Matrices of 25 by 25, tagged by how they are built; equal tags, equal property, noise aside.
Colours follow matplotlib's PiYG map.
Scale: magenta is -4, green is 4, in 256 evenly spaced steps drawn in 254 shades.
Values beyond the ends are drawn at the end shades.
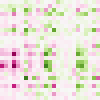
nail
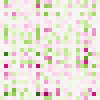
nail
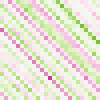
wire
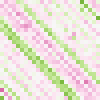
wire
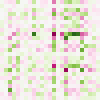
nail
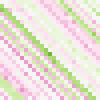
wire
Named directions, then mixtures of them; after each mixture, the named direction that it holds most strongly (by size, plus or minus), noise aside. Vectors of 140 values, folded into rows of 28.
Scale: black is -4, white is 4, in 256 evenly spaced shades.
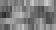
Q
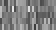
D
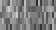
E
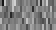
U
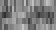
Q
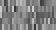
D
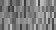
E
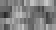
Q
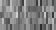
E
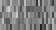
E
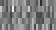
D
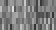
D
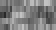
Q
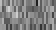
E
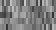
E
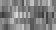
Q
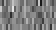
U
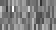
D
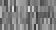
D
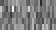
D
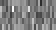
D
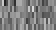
D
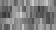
Q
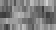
Q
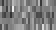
U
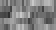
Q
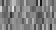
U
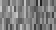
E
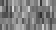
U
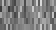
E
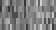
E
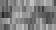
Q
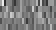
U
